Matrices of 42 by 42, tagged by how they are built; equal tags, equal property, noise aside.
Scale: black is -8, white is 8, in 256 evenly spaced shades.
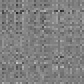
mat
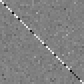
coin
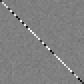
coin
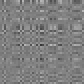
mat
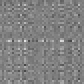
mat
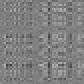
mat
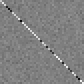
coin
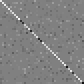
coin
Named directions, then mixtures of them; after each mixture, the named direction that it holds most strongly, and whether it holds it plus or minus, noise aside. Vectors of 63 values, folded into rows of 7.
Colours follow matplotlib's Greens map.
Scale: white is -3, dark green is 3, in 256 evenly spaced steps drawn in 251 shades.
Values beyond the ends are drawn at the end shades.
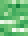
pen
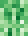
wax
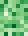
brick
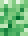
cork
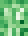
wax, minus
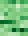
pen, minus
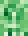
brick, minus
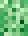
wax, minus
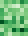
pen, minus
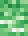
pen, plus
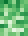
cork, minus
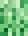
wax, minus
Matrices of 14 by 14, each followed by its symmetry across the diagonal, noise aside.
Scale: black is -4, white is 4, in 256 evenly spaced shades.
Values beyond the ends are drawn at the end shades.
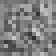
antisymmetric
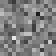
antisymmetric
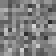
antisymmetric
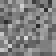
antisymmetric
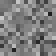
symmetric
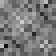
symmetric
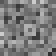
symmetric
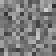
neither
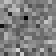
neither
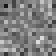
symmetric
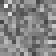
neither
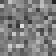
neither
